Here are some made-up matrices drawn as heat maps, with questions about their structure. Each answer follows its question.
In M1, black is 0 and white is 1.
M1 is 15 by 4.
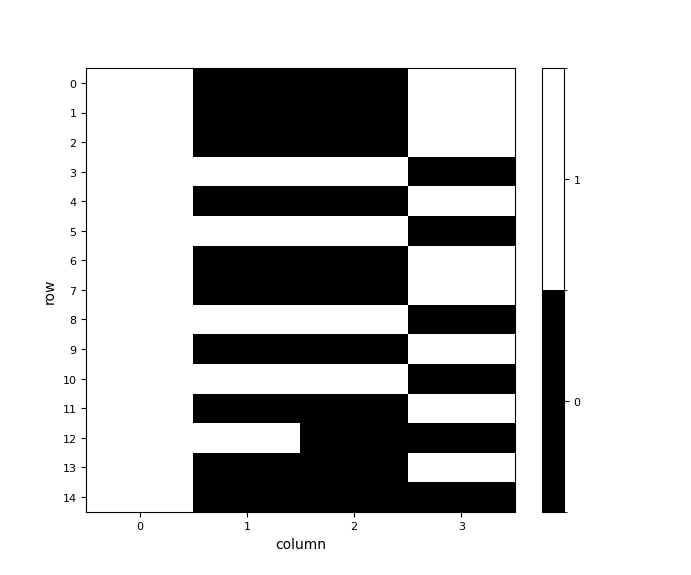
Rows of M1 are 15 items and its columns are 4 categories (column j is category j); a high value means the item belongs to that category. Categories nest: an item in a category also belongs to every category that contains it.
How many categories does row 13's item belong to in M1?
2
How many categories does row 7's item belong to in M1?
2
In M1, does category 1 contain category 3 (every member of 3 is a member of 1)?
no
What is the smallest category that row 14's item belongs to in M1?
0
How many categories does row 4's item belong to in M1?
2
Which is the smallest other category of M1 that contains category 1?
0
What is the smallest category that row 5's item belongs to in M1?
2
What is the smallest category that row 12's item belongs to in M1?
1
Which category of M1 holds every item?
0
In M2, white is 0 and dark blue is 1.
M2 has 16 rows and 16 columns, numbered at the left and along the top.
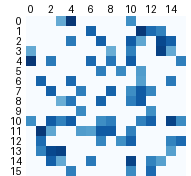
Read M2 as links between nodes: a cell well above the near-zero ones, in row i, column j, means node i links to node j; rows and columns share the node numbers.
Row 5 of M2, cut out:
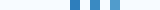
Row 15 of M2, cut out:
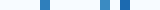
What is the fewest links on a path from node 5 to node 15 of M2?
3
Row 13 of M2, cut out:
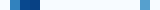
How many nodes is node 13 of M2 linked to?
4
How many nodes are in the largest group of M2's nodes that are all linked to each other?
4
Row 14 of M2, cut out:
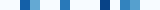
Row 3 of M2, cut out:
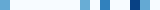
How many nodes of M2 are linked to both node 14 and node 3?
2
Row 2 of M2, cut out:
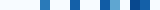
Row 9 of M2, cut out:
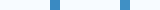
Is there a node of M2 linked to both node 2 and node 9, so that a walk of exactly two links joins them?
no
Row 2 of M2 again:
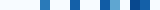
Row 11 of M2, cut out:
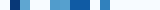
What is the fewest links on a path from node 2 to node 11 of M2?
1
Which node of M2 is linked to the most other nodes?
node 10
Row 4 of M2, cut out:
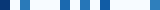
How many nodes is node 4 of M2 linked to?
6
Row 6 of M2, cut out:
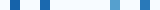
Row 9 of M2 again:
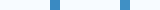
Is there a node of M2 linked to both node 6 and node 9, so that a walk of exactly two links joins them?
no
